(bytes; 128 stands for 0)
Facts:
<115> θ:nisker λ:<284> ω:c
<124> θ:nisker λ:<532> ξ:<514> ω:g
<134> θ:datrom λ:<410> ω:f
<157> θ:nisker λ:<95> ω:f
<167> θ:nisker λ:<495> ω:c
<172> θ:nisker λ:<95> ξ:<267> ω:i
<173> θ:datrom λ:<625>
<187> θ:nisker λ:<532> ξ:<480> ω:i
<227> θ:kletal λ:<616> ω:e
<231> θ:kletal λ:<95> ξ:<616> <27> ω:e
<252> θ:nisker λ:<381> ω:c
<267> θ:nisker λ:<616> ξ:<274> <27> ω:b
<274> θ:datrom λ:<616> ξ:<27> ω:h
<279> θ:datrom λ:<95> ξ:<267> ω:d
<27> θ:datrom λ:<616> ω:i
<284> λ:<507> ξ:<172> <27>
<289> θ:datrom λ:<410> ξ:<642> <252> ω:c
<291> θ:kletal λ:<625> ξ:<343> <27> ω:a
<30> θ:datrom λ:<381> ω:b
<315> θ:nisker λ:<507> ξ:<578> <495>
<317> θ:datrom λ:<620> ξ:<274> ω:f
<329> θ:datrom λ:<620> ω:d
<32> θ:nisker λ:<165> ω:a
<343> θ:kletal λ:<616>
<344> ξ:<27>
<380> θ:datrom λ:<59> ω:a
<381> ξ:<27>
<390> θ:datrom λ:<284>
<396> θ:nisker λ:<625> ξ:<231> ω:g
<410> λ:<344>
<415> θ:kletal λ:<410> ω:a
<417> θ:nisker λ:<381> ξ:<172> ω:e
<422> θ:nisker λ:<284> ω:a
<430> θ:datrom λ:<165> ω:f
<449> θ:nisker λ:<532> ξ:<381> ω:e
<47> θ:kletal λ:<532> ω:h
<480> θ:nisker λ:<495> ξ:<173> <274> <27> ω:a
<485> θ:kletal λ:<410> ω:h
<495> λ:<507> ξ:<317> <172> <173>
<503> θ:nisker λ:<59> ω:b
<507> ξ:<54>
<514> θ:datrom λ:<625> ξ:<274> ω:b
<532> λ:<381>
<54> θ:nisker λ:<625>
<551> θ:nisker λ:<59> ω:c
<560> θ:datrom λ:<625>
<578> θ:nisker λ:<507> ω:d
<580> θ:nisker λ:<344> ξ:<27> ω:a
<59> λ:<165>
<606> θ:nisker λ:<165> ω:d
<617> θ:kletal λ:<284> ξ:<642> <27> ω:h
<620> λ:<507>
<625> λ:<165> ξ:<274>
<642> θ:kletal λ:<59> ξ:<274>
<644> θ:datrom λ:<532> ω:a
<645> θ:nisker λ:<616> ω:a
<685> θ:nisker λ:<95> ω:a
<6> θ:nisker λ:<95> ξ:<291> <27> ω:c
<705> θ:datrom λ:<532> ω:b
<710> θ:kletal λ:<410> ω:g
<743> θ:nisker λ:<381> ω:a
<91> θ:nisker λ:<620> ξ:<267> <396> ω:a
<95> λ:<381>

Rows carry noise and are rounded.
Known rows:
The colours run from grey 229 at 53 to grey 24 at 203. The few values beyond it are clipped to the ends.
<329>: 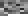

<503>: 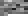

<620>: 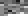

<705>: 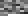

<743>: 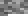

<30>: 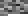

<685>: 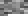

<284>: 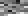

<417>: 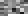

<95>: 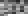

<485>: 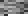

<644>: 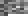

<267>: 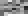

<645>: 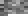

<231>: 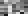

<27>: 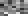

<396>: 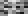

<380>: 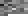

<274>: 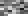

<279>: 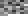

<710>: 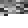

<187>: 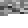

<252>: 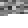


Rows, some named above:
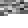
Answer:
<274>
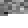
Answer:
<422>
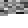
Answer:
<124>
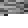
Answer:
<485>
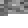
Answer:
<645>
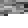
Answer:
<617>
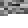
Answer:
<514>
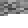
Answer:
<54>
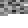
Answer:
<279>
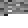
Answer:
<415>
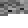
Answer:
<390>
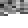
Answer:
<27>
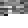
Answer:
<227>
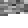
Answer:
<642>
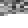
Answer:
<381>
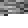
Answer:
<485>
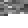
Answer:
<343>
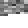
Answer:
<642>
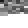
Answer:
<410>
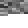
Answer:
<430>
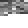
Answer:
<289>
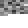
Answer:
<279>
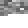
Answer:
<580>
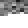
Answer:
<616>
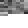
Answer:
<134>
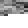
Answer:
<617>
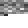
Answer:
<291>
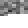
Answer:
<315>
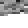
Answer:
<625>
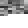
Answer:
<317>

